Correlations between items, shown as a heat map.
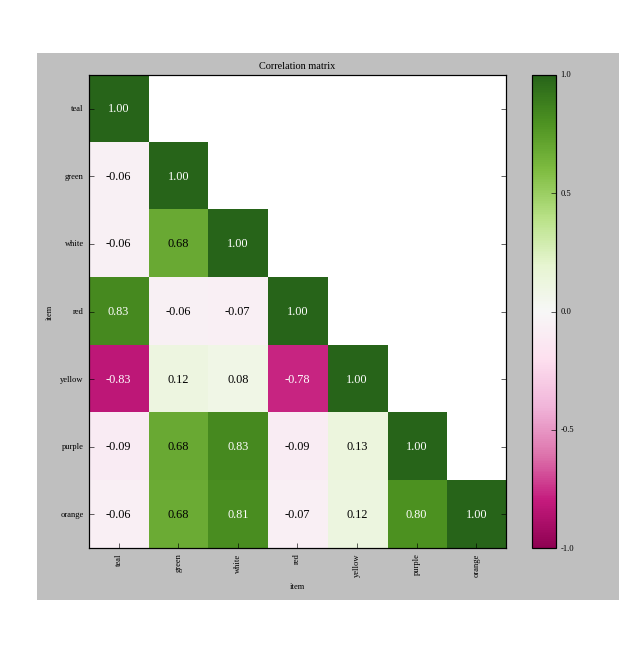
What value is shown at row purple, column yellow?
0.13
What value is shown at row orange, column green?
0.68
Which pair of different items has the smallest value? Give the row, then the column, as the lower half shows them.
yellow, teal
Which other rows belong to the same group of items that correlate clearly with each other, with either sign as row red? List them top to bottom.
teal, yellow
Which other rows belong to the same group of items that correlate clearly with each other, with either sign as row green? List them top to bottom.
white, purple, orange
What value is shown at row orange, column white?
0.81
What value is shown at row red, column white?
-0.07
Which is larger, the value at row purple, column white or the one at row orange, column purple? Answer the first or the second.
the first
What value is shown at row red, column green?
-0.06
